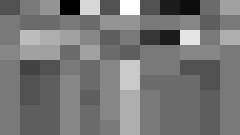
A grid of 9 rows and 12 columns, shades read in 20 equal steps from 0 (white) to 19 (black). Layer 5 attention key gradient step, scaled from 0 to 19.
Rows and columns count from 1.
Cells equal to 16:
0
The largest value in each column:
13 14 13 19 12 13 12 15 17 18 13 10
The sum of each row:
132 120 109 112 127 124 125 123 124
